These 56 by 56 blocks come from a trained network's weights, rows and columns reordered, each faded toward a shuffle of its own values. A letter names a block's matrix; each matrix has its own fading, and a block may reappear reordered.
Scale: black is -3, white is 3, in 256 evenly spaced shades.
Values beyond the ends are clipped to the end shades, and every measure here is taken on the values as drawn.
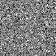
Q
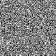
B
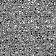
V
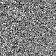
Q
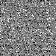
V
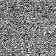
V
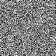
B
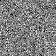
Q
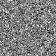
Q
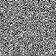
B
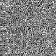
B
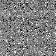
V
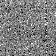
V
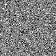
Q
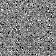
V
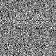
B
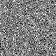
Q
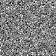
B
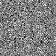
Q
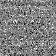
V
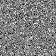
Q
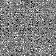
V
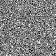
Q
